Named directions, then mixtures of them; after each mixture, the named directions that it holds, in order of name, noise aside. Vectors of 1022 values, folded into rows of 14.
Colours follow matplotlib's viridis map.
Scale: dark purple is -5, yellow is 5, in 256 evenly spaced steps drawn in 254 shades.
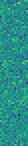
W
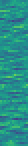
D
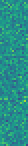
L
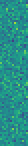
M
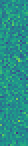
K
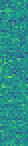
D, K, W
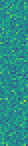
K, L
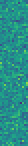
D, M, W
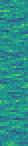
D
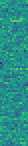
D, M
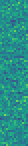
D, L, W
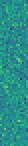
K, M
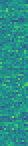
D, M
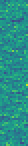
D, L, M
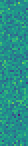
W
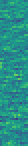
D, W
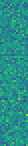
L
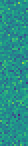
W
